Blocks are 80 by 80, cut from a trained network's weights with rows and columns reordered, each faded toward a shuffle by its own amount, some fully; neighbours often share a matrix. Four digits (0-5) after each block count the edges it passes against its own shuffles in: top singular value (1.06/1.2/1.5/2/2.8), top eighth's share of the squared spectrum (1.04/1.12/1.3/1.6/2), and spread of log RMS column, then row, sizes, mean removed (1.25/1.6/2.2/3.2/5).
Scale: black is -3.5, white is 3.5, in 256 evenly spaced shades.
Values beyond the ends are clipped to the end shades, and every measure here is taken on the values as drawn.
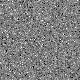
0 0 0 0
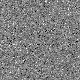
1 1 0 0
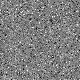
0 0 0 0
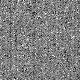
2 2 0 1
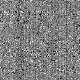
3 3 0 3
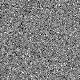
1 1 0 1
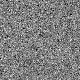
0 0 0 0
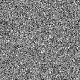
3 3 0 0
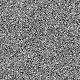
0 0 0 0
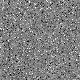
0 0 0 0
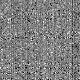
3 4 1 3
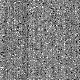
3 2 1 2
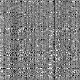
4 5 2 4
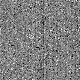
2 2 1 0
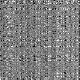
4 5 2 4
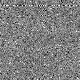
3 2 0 1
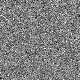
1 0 0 0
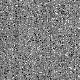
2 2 0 1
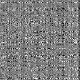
3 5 2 4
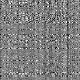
3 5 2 4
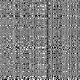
4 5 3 4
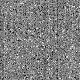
2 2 0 1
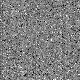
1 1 0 1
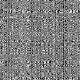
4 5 2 4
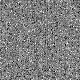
1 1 0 0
